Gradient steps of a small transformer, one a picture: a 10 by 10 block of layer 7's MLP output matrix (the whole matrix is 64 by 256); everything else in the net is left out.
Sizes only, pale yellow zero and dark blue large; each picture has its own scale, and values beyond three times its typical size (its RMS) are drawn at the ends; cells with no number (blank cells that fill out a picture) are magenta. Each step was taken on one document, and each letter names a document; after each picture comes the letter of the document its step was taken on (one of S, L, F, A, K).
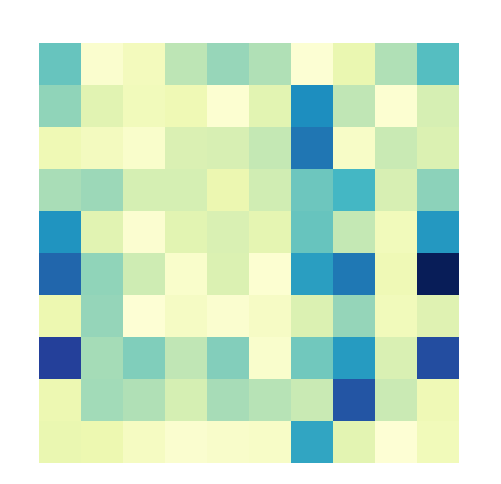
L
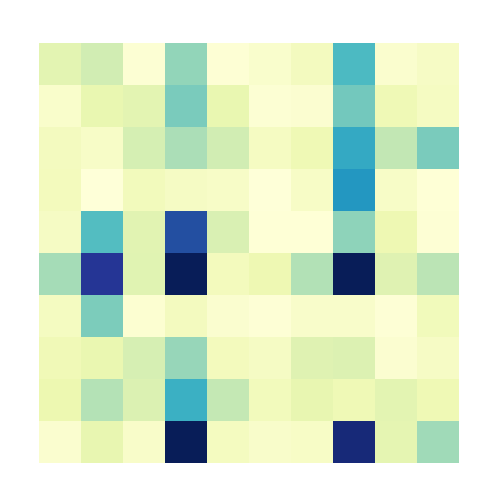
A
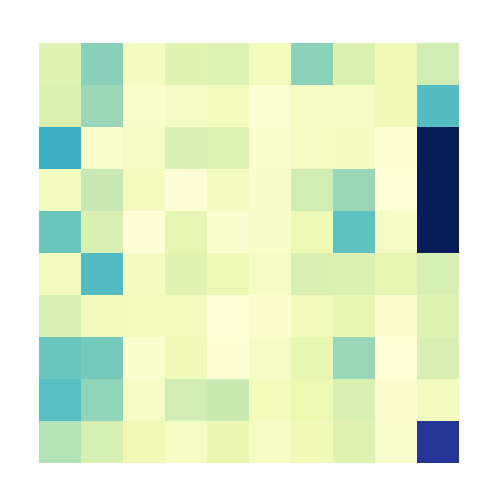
L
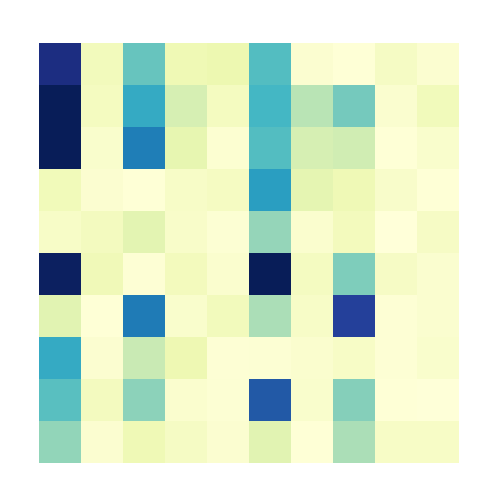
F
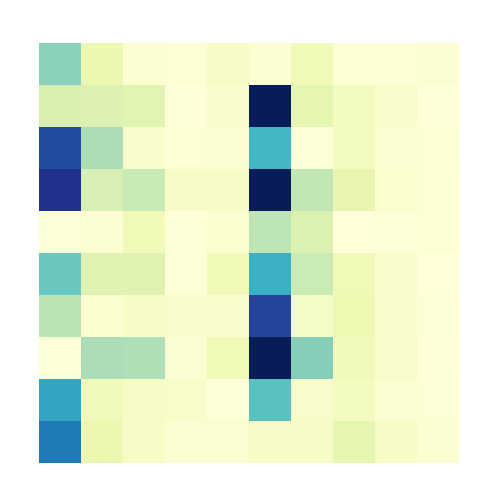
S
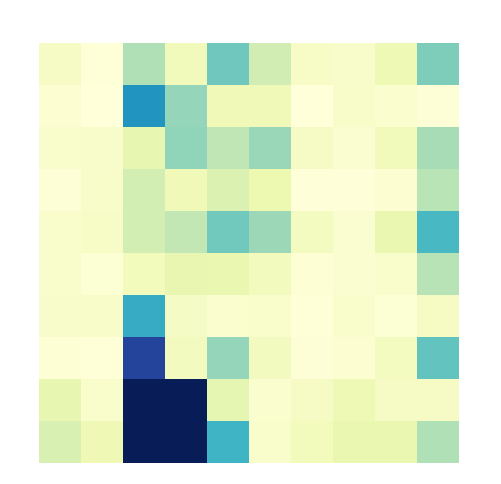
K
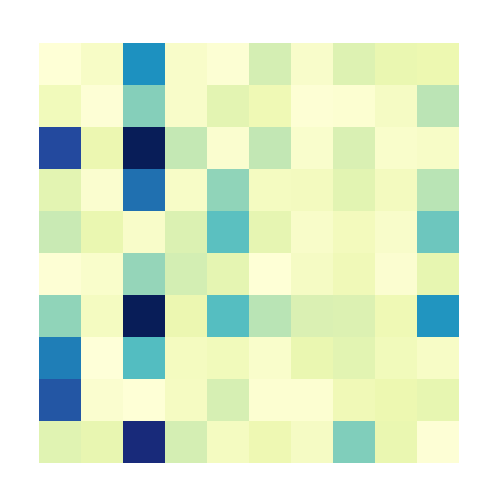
F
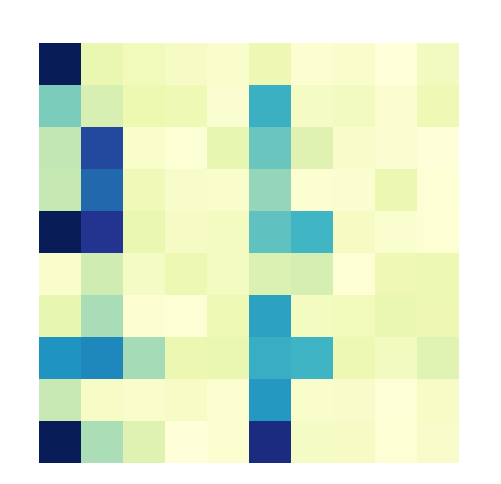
S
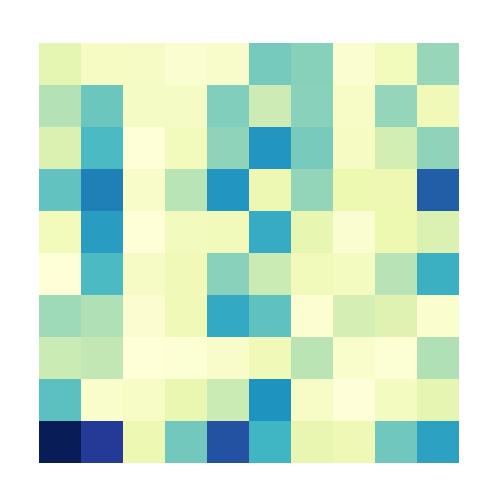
S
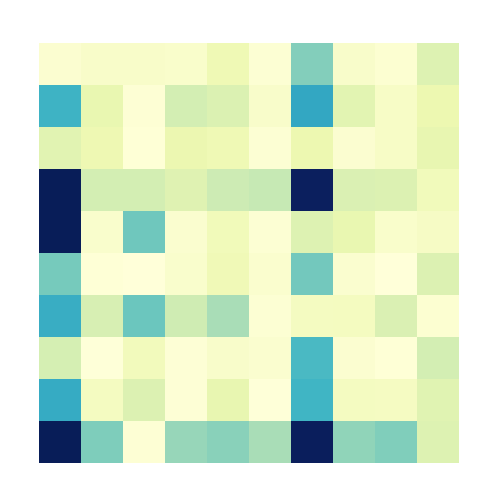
F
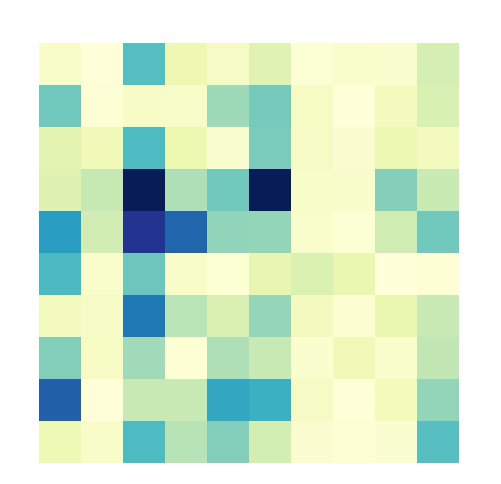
F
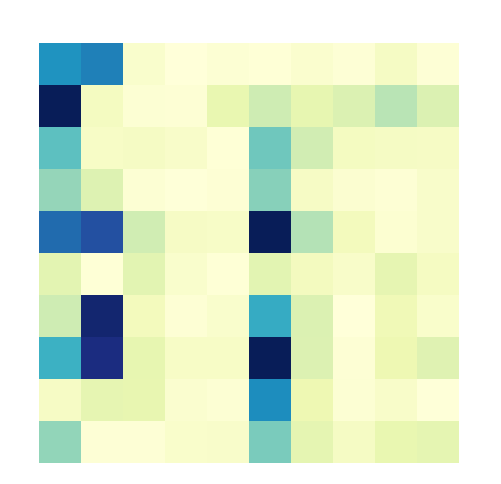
S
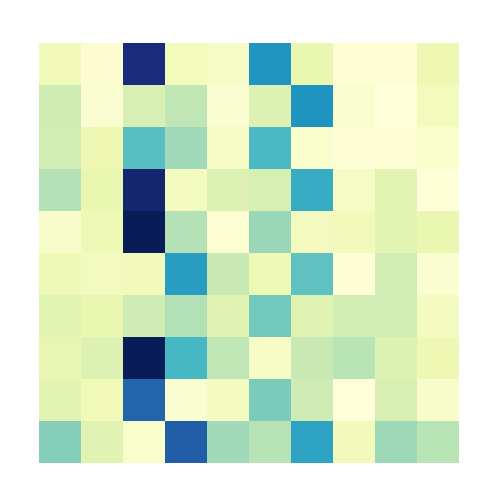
F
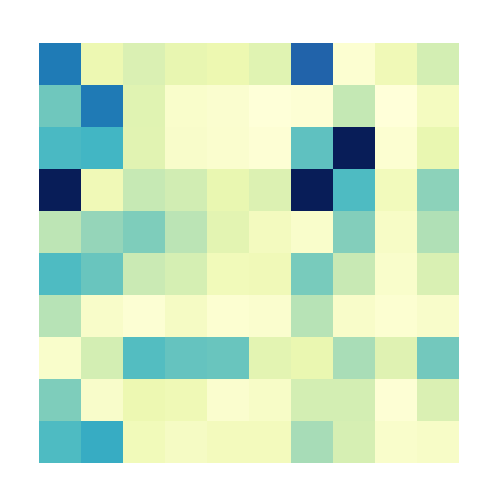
L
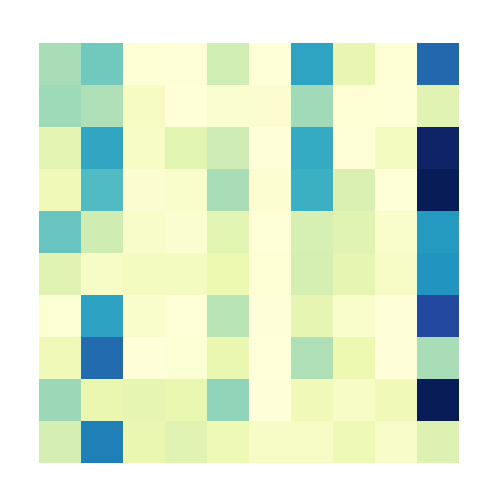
L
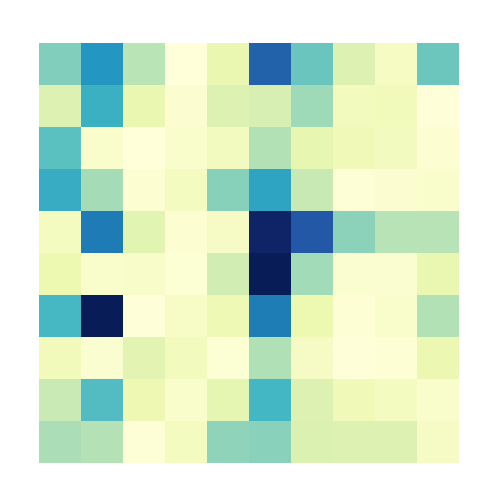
S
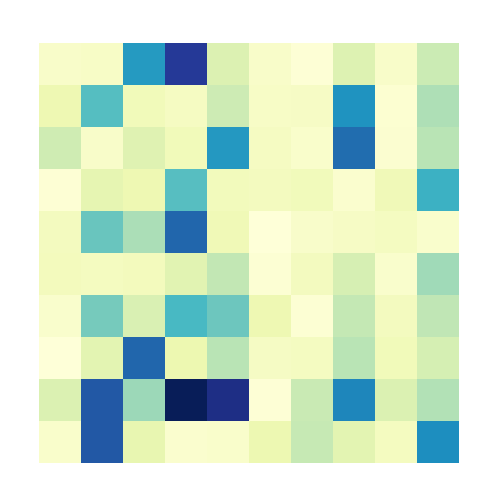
A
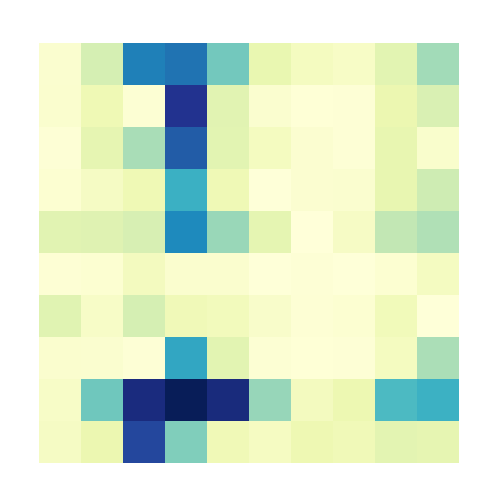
K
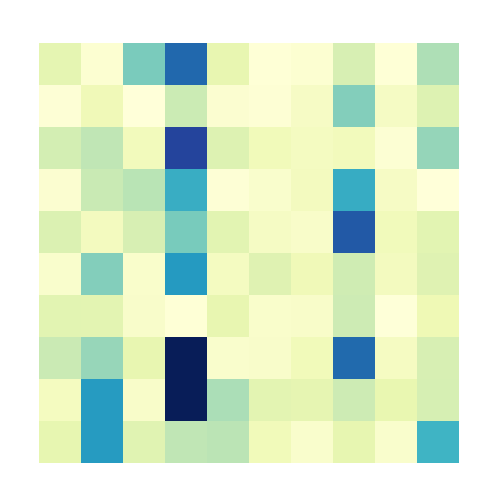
A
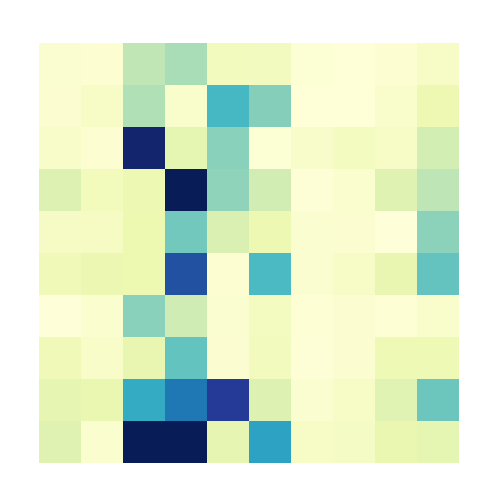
K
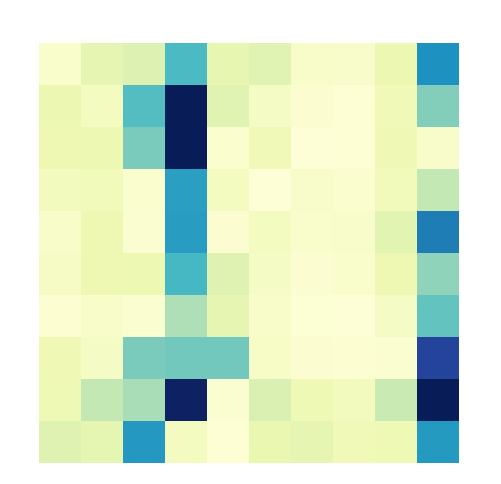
K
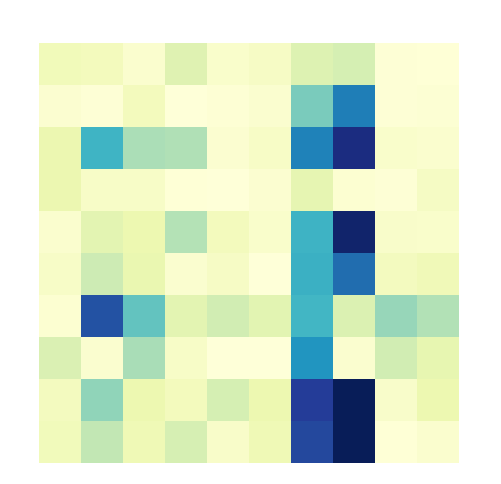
A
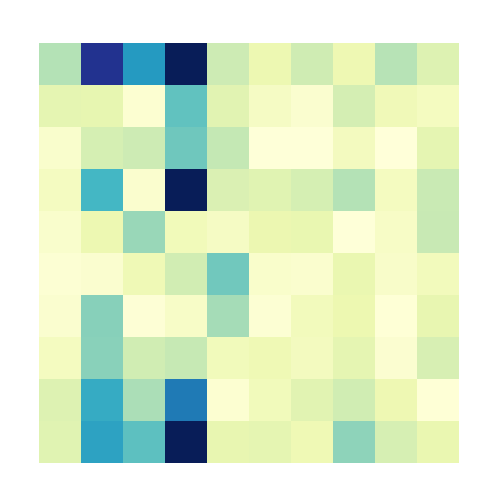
A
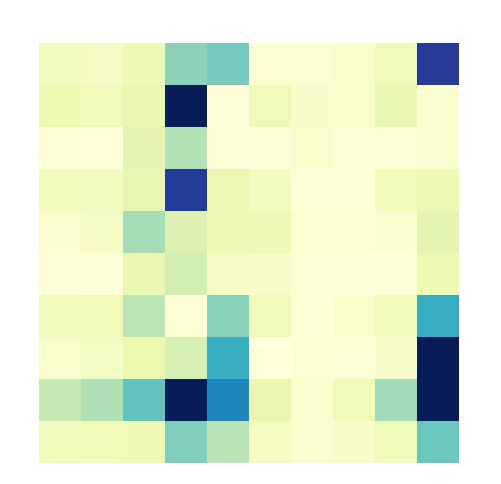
K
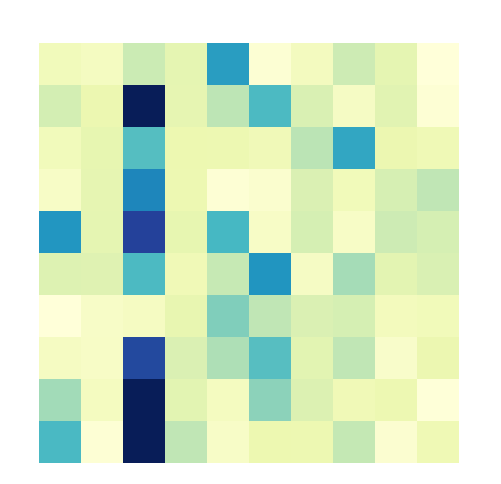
F
